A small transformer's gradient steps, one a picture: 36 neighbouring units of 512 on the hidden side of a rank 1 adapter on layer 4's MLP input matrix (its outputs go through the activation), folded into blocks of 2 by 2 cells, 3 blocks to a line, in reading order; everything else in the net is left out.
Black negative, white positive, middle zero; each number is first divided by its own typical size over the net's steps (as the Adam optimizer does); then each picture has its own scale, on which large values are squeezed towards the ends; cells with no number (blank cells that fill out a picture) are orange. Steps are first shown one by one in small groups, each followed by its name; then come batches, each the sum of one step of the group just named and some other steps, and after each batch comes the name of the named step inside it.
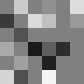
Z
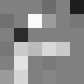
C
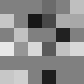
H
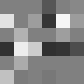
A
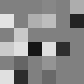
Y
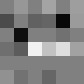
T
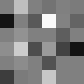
Z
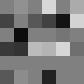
T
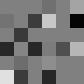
Y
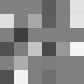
C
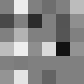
H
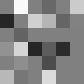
Z
